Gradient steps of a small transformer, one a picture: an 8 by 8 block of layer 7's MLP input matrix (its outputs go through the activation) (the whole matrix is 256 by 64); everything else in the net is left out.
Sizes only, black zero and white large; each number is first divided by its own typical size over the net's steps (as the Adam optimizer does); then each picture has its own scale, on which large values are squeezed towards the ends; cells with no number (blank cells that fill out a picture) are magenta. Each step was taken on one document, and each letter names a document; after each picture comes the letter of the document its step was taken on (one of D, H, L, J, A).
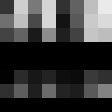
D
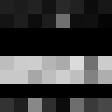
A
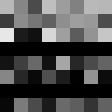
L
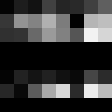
D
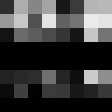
D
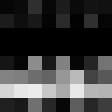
A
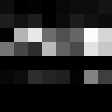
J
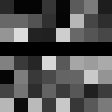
L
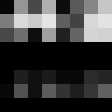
D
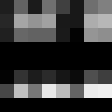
D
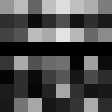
L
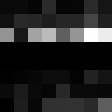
J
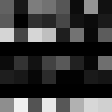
L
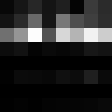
J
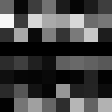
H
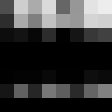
D
